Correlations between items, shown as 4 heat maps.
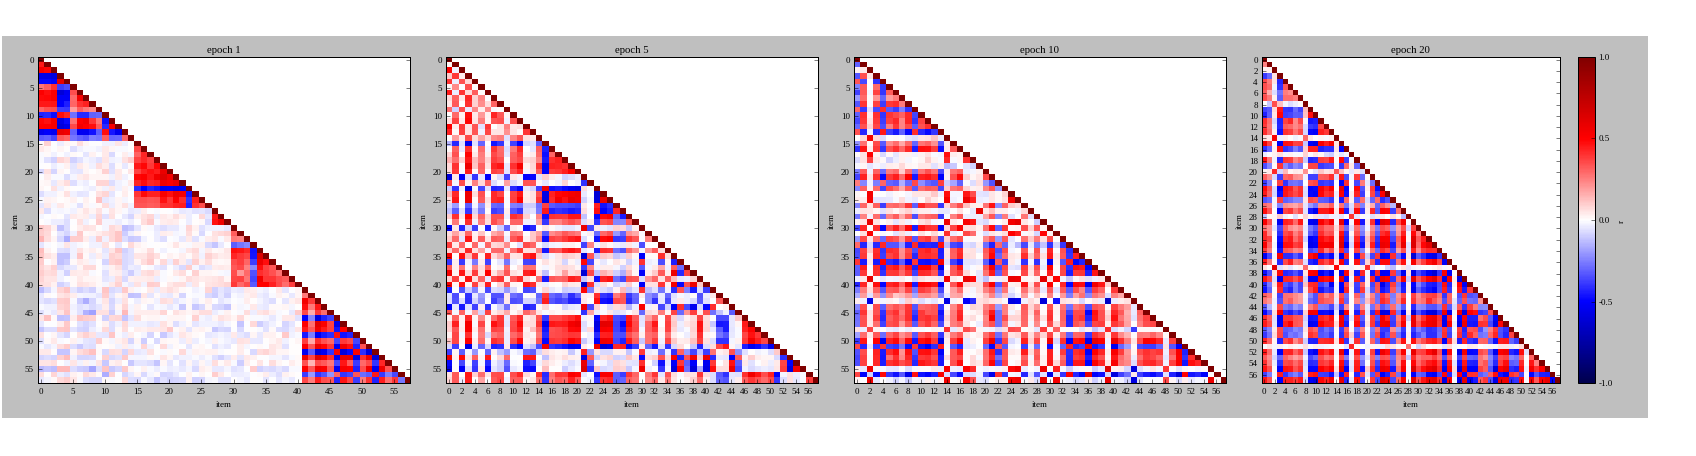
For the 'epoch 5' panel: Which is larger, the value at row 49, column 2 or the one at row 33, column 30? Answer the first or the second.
the first
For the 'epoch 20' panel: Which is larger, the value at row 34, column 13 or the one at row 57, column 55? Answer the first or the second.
the second
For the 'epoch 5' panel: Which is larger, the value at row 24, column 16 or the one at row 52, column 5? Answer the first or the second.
the first
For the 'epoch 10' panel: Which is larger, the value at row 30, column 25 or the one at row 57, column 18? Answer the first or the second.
the second
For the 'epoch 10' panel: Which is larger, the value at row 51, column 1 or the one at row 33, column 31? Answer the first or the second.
the second
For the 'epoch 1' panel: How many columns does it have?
58
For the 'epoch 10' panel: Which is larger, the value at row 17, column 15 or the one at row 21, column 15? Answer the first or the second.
the second
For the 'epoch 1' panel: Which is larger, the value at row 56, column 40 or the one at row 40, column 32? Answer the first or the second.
the second
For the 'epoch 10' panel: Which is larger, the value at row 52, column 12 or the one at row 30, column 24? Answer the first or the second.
the first
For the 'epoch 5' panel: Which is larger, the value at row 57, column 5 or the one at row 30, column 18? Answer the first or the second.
the first
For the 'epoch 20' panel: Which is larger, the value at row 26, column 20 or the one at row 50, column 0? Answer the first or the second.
the second
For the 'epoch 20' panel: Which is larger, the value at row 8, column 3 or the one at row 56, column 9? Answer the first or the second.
the second
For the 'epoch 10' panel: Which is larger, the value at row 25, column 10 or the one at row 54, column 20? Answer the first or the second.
the second
